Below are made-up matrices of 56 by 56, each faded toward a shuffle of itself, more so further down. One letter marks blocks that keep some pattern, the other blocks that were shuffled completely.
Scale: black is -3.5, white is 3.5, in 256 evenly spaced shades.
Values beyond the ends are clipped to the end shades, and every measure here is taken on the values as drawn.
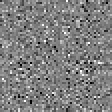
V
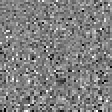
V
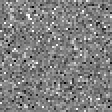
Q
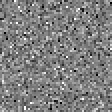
Q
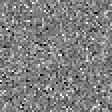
Q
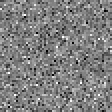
Q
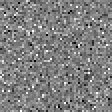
Q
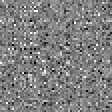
V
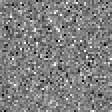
Q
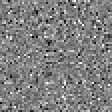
V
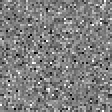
Q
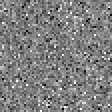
Q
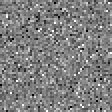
Q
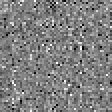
V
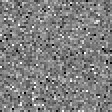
Q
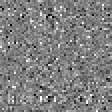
V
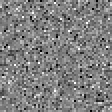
Q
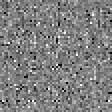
V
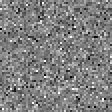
Q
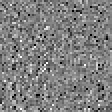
V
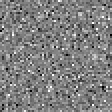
V
